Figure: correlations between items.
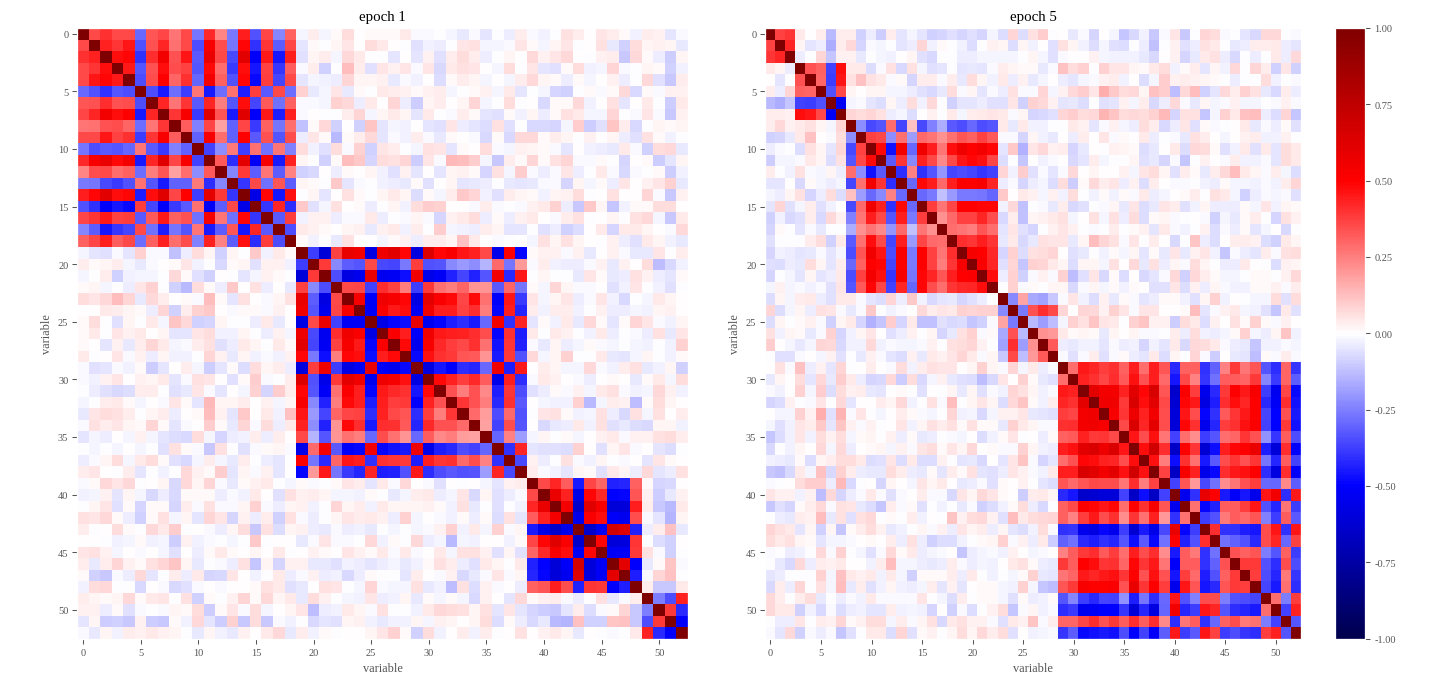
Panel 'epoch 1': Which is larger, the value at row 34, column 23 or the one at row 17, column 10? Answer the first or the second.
the first
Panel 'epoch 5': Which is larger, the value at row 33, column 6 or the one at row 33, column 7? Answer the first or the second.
the second
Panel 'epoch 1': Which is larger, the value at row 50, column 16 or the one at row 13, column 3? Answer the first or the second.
the first
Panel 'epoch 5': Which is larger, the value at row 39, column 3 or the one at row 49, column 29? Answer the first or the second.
the first
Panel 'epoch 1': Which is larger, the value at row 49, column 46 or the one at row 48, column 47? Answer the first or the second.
the first
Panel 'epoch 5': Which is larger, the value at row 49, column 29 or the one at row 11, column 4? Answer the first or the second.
the second
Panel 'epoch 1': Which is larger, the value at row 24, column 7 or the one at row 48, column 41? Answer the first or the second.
the second
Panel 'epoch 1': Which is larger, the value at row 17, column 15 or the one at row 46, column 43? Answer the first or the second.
the second
